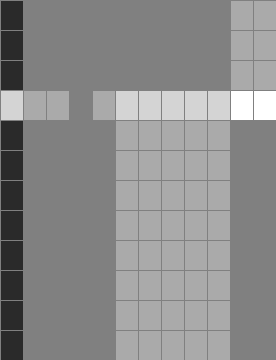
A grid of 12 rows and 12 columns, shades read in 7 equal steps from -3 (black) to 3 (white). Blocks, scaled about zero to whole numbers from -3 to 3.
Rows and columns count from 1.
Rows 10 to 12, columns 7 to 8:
1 1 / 1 1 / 1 1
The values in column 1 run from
-2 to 2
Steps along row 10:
up same same same up same same same same down same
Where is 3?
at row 4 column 11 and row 4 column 12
